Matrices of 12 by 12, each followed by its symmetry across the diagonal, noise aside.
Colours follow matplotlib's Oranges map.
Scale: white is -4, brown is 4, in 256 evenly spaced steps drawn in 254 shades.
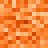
neither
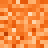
neither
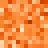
antisymmetric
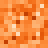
antisymmetric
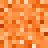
antisymmetric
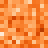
neither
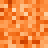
neither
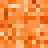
antisymmetric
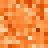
antisymmetric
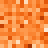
antisymmetric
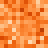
antisymmetric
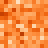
neither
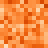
antisymmetric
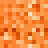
antisymmetric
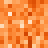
neither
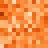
neither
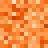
neither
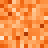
neither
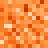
antisymmetric
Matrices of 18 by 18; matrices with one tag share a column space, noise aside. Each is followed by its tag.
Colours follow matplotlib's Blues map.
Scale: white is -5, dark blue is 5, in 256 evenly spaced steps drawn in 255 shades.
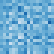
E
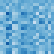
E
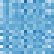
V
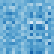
E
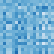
E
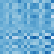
V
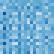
E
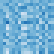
E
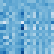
E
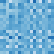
V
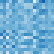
V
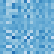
V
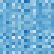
V
